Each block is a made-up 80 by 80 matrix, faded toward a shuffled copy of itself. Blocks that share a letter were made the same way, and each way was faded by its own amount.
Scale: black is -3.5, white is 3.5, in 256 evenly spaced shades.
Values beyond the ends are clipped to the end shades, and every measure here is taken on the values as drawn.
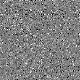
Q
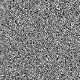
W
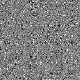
Q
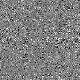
Q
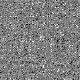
Q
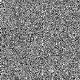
W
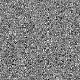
W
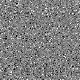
Q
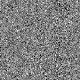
W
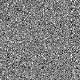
W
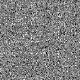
W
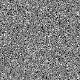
W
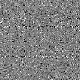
Q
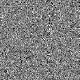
W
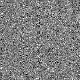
W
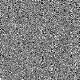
W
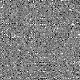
Q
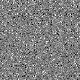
Q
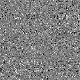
Q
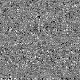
Q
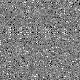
Q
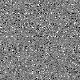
Q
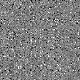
Q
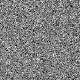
W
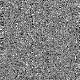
W
